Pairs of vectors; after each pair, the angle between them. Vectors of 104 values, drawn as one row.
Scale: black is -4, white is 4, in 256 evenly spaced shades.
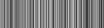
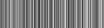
nearly opposite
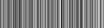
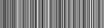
partly opposed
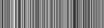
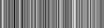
partly opposed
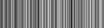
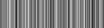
orthogonal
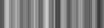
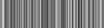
partly opposed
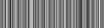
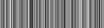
nearly opposite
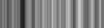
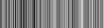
partly aligned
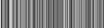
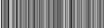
nearly parallel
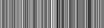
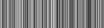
nearly parallel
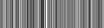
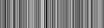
nearly opposite
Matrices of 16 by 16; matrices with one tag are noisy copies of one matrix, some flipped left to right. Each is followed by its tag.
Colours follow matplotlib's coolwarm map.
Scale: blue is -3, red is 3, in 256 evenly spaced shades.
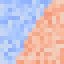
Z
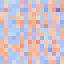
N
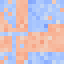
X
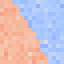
Z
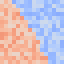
Z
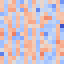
N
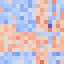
X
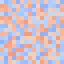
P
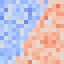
Z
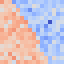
Z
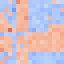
X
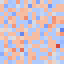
P
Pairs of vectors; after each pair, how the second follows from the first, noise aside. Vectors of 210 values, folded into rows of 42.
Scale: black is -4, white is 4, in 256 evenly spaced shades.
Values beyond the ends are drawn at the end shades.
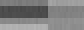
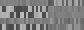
sign-scrambled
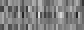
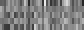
wrapped around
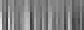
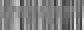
wrapped around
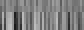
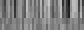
reversed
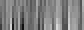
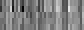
wrapped around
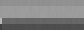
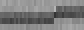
wrapped around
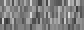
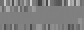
partly zeroed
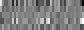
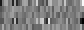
sign-scrambled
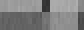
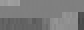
partly zeroed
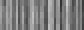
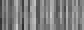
reversed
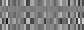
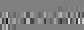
partly zeroed
